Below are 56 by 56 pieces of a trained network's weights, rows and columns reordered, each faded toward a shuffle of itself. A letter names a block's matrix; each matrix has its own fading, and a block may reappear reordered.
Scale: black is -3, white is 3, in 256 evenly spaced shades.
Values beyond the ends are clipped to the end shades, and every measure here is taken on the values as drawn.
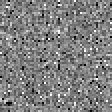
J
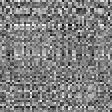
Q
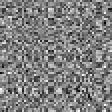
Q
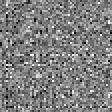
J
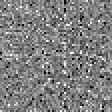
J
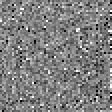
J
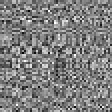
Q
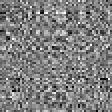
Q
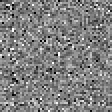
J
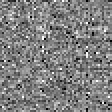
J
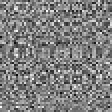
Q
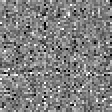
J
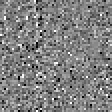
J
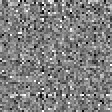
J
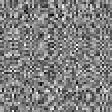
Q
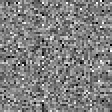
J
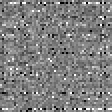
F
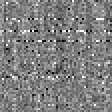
F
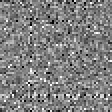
J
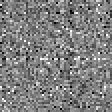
J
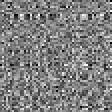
Q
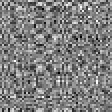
Q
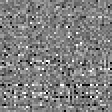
F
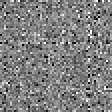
J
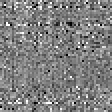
F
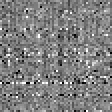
F
